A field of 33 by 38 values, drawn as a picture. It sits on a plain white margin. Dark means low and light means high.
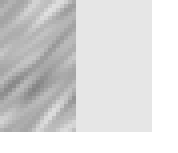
The table splits into one row of 2 panels. Panel 1,1: high, slanting up to the right. Panel 1,2: very high, flat.
